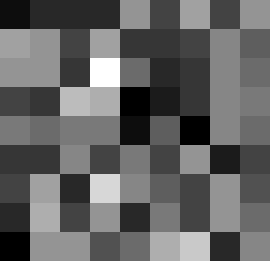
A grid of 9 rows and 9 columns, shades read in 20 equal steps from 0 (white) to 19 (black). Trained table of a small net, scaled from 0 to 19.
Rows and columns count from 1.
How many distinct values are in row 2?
6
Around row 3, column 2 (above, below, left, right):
8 15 8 15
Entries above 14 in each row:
4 2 3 4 2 3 1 2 2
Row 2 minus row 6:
-8 -7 5 -7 5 1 6 -8 -2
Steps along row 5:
up down same up down up down up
